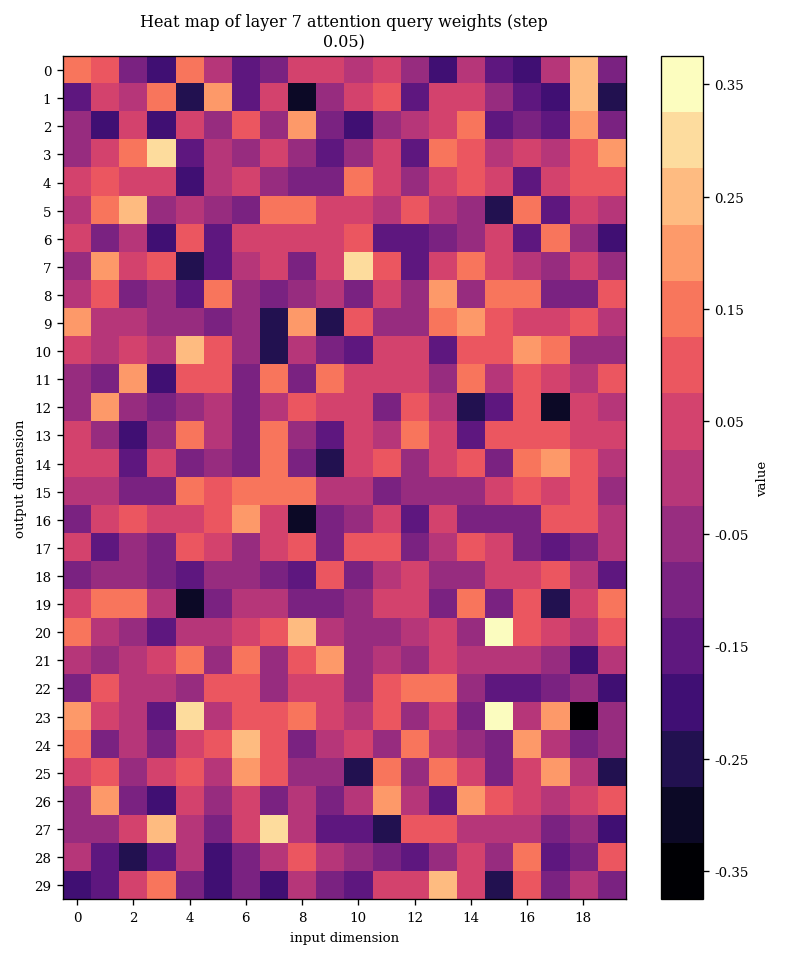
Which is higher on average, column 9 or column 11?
column 11
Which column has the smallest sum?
9
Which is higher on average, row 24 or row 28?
row 24
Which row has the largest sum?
23
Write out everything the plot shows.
Title: Heat map of layer 7 attention query weights (step 0.05)
x-axis: input dimension, ticks 0 2 4 6 8 10 12 14 16 18
y-axis: output dimension, ticks 0 1 2 3 4 5 6 7 8 9 10 11 12 13 14 15 16 17 18 19 20 21 22 23 24 25 26 27 28 29 (0 at the top)
Colour bar: value, ticks -0.35 -0.25 -0.15 -0.05 0.05 0.15 0.25 0.35
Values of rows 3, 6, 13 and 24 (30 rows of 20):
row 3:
-0.05 0.05 0.15 0.3 -0.15 0 -0.05 0.05 -0.05 -0.15 -0.05 0.05 -0.15 0.15 0.1 0 0.05 0 0.1 0.2
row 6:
0.05 -0.1 0 -0.2 0.1 -0.15 0.05 0.05 0.05 0.05 0.1 -0.15 -0.15 -0.1 -0.05 0.05 -0.15 0.15 -0.05 -0.2
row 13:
0.05 -0.05 -0.2 -0.05 0.15 0 -0.1 0.15 -0.05 -0.15 0.05 0 0.15 0.05 -0.15 0.1 0.1 0.1 0.05 0.05
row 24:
0.15 -0.1 0 -0.1 0.05 0.1 0.25 0.1 -0.1 0 0.05 -0.05 0.15 0 -0.05 -0.1 0.2 0 -0.1 -0.05
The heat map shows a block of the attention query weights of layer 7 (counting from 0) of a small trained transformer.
